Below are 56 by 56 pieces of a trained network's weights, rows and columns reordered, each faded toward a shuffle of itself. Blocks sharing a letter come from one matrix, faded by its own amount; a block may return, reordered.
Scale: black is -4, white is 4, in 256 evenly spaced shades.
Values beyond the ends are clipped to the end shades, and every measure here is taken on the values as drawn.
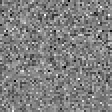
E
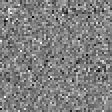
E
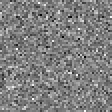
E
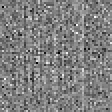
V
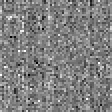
V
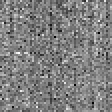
V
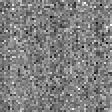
V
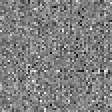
V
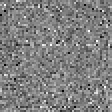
E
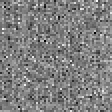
V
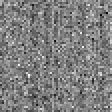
V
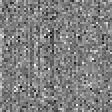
V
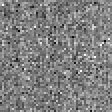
V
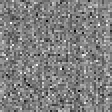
V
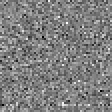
E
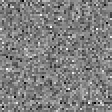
E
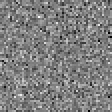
E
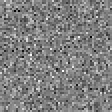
E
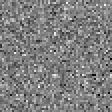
E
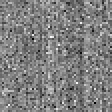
V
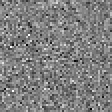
E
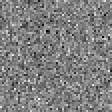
E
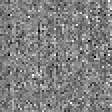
V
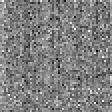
V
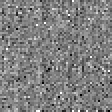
V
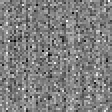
V
